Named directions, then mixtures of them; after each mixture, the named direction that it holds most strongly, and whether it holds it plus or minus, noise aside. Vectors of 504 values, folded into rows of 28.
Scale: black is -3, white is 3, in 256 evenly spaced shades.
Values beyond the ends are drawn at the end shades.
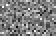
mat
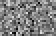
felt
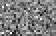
mat, plus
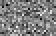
mat, minus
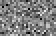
mat, minus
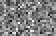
felt, minus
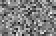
felt, plus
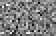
mat, plus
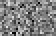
felt, plus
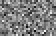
mat, minus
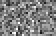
felt, minus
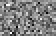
felt, plus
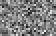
mat, minus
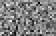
felt, plus
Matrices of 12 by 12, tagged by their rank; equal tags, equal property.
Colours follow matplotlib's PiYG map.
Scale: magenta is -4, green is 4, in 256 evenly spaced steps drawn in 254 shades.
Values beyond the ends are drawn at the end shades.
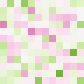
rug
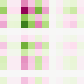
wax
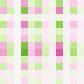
wax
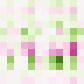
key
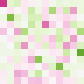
rug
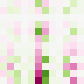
key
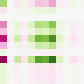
wax
